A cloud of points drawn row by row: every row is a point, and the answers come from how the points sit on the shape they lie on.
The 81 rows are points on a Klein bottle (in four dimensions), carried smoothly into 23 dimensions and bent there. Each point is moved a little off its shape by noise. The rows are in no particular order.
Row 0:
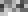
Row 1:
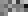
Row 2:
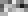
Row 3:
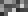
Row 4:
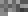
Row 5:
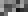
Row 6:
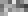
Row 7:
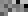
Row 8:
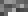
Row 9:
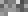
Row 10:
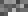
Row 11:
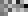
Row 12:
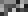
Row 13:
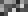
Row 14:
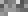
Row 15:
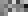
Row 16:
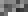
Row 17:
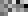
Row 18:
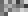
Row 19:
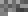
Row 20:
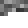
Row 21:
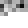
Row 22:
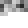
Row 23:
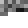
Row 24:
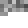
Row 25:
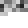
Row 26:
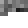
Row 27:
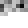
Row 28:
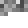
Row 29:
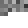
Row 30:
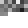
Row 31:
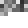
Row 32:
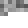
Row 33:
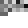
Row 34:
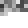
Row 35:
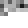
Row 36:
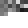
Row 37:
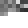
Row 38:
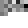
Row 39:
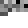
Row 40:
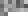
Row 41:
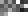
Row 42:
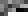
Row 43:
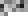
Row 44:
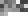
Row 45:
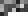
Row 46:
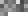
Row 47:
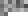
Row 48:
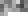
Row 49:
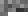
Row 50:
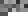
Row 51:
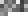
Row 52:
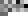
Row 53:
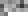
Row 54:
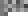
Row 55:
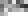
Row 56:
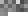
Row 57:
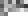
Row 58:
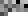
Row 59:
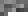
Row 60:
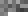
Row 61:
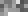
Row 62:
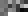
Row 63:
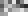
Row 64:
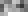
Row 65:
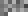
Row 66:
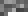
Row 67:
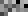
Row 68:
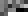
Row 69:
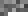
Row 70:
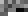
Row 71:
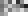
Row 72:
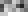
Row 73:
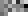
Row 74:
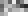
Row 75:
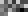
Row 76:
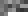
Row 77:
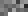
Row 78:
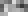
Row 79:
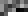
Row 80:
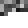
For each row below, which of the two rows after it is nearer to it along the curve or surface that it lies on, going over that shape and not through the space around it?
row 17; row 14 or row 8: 8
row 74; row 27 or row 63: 63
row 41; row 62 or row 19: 62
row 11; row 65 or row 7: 7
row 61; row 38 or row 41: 41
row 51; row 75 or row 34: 75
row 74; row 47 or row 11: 11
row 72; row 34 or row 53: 34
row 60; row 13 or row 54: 13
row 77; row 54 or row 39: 54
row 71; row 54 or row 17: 17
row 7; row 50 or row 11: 11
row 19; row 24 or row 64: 64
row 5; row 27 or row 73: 73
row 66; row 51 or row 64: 51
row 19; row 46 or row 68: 46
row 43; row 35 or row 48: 35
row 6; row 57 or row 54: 54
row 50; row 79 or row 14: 79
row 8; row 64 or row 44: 44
